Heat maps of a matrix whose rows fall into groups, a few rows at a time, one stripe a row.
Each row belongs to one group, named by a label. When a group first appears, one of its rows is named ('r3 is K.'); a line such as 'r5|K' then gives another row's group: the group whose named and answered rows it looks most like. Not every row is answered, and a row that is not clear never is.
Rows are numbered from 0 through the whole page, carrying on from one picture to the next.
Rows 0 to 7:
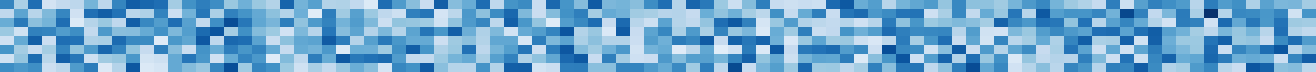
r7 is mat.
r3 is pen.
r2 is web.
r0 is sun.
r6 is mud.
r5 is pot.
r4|mud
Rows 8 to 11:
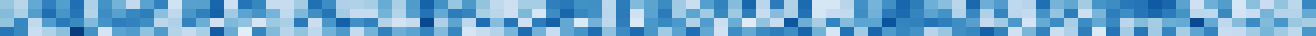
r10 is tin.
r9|pen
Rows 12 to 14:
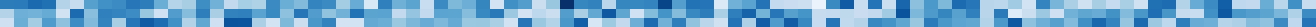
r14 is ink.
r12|sun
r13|mud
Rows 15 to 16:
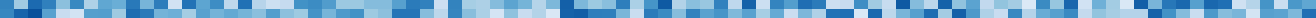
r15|pen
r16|sun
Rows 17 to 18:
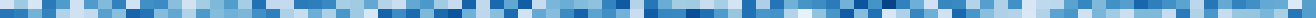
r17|pot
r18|sun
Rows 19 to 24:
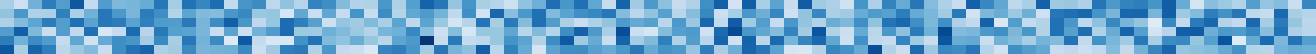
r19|pen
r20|pot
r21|tin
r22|web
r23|pen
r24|sun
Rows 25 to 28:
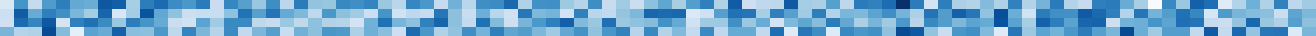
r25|tin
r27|ink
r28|pot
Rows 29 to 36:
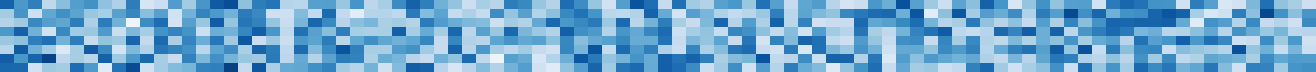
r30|pot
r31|pen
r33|pen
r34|web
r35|sun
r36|mat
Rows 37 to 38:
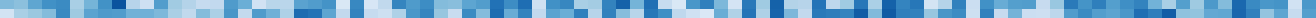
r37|pot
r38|pot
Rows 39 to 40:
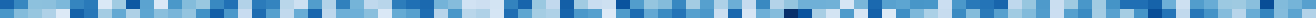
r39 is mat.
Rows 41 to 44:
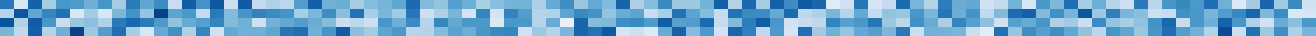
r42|web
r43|sun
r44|mud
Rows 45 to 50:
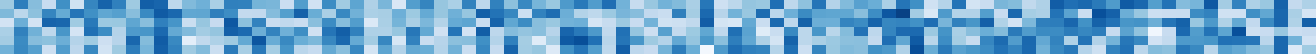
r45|pot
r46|tin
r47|pot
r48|web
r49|web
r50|web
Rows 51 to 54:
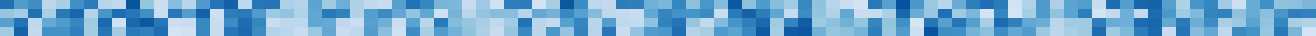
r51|mat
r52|mud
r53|ink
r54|ink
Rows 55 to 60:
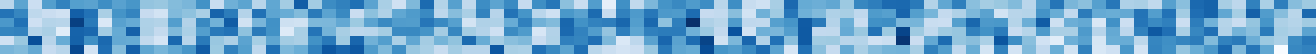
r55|tin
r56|mat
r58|mat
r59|mud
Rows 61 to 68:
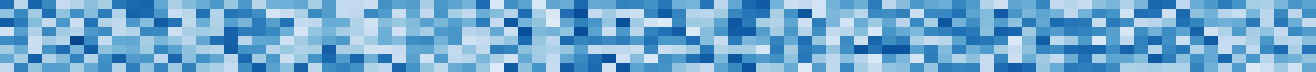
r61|sun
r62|ink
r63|web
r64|ink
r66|pot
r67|mud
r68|web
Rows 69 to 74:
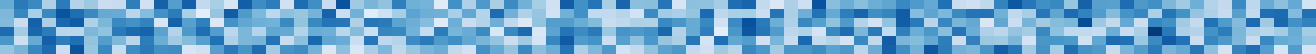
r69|web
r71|mud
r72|sun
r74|ink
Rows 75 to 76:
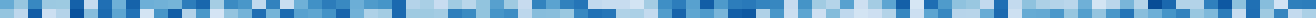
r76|mud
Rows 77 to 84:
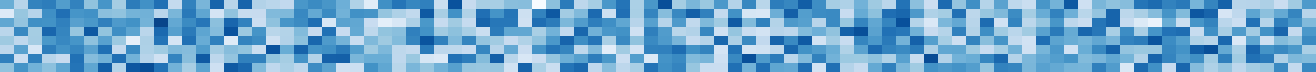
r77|pen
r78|tin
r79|tin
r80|pot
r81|pen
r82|tin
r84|ink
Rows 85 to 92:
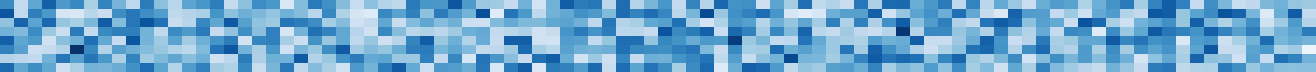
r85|pen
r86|sun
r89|mat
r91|tin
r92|sun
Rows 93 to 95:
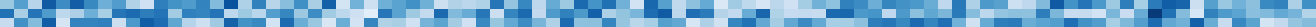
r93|pot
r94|sun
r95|ink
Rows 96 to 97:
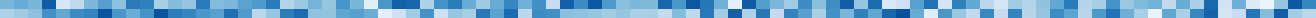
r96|sun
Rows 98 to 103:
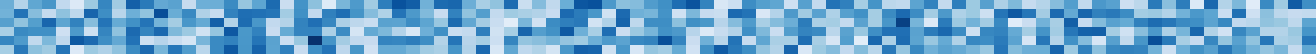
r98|sun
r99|web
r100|pen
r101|ink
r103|web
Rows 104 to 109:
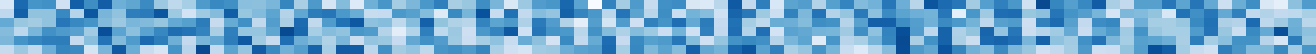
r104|ink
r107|tin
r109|mud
